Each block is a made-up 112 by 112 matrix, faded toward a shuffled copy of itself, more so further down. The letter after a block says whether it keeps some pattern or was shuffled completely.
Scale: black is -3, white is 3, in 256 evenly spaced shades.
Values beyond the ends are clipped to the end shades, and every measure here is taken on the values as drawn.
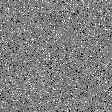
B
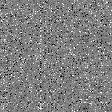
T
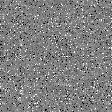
T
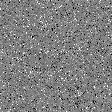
B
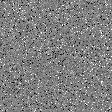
B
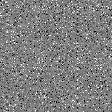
T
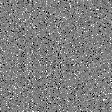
T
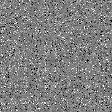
T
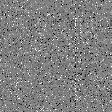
T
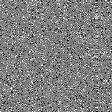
T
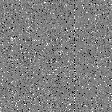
T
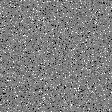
B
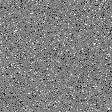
B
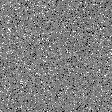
B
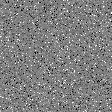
B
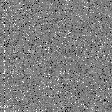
T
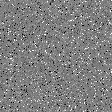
B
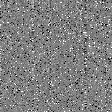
T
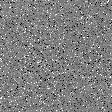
B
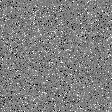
B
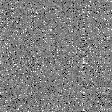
T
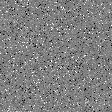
B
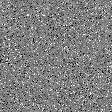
B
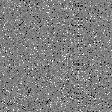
T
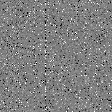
T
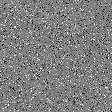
B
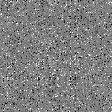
T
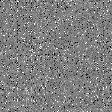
T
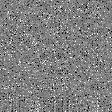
T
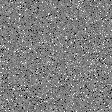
B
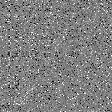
T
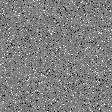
B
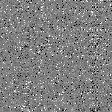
T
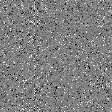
T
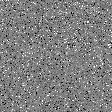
B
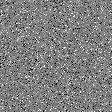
B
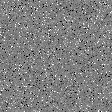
B
